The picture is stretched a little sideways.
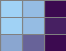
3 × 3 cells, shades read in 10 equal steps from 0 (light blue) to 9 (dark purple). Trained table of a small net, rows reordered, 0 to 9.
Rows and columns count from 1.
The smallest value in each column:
0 1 8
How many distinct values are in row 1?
3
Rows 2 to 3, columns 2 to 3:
1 8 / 5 9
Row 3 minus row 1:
2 4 0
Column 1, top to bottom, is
0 0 2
